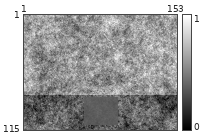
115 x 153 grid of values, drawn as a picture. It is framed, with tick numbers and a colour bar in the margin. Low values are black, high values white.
Seam: horizontal, 70% of the way down, the top part higher. Odd patch: calmer, in the bottom middle. Grain: blotchy. Calmest part: bottom middle.
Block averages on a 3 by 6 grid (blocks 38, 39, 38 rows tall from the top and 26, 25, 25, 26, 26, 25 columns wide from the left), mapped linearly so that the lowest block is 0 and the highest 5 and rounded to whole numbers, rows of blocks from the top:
5 4 4 5 5 5
4 4 4 4 5 5
0 1 0 1 1 0
